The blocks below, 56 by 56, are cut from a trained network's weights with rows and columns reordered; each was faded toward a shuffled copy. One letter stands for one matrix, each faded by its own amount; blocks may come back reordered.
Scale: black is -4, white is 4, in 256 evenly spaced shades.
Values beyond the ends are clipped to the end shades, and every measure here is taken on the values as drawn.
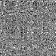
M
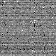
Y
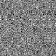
M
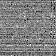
Y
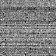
Y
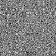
M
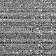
Y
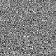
M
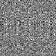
M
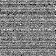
Y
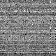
Y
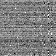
Y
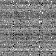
Y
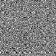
M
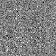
M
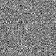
M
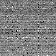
Y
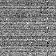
Y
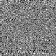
M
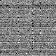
Y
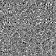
M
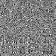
M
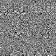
M
